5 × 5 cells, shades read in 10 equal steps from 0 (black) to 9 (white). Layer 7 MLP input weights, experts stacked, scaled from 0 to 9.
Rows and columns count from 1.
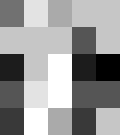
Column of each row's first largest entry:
2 1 3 3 2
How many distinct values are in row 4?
3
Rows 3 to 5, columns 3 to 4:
9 1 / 9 3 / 6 2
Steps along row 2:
same same down up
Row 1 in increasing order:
4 6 7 7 8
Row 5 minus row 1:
-2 1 0 -5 0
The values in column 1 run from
1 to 7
